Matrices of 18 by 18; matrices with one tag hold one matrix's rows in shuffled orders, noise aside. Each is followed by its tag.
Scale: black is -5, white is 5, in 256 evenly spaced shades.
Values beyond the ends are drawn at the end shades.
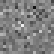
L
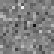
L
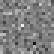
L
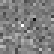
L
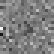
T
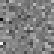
T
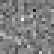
L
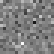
L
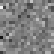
T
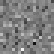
L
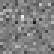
L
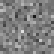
L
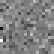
T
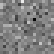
L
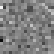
T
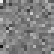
T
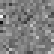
T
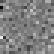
T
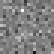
L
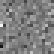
T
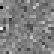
T
